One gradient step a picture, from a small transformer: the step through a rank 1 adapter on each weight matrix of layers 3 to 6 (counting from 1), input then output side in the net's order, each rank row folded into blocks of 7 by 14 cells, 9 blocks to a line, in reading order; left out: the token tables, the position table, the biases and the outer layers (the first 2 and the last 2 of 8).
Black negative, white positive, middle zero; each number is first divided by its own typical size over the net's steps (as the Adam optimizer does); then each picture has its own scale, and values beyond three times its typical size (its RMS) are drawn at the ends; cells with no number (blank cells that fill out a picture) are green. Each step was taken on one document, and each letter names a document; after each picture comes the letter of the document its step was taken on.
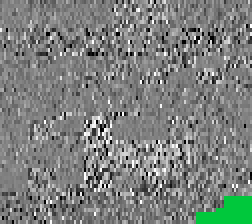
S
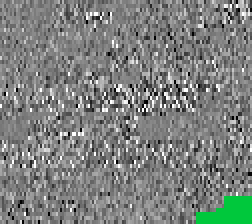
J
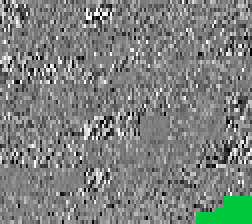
J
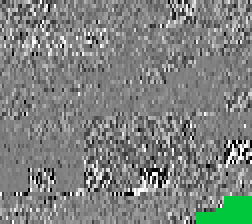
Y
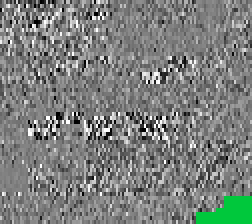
Y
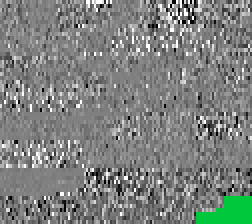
J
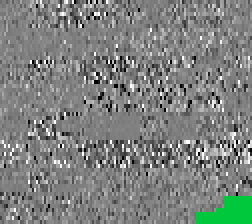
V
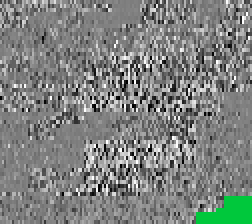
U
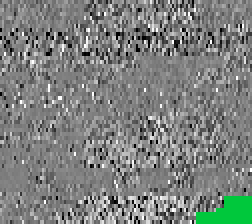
S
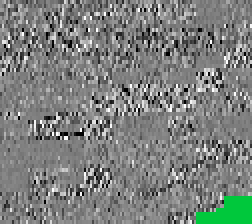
S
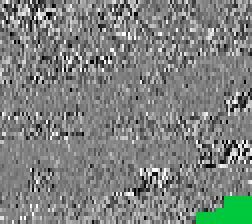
Y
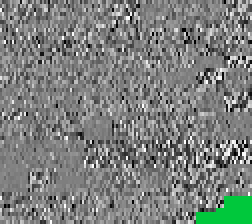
Y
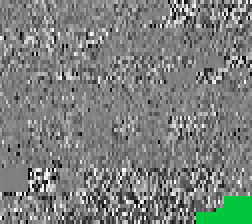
Y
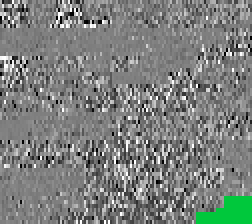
J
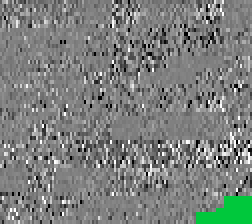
V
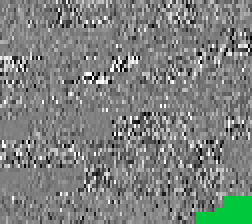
J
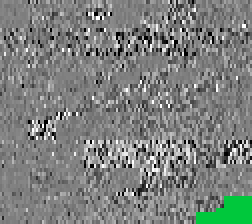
S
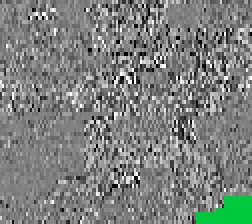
U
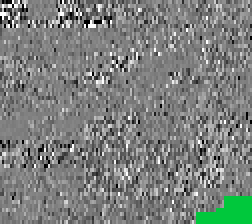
J
